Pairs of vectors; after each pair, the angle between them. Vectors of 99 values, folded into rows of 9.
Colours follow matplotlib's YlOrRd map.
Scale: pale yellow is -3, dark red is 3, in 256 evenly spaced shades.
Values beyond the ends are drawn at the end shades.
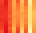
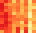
nearly parallel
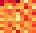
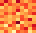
partly aligned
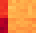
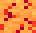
orthogonal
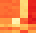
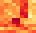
nearly opposite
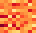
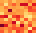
partly aligned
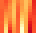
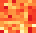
partly aligned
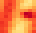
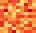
orthogonal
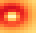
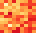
partly opposed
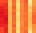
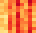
nearly opposite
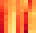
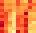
nearly parallel
